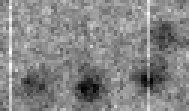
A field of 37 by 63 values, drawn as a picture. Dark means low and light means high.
Ninth with the lowest average: bottom middle. Odd lines: columns 4 and 50. Dips: four. Average level on the scale: 50%.
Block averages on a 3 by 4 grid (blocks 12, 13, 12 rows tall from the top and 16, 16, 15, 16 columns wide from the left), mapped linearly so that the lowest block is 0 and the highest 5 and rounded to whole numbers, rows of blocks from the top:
5 4 4 3 | 4 3 3 1 | 1 0 2 2
